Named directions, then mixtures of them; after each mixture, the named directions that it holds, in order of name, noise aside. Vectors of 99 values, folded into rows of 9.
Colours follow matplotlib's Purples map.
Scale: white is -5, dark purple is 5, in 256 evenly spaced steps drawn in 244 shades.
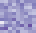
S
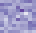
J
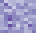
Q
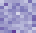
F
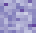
F, J, Q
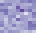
J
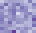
F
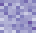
F, J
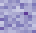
J, S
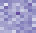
F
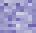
F, J, Q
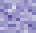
F, J, Q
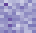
F, Q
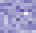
J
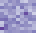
F, J, S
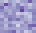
F, J, Q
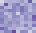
F
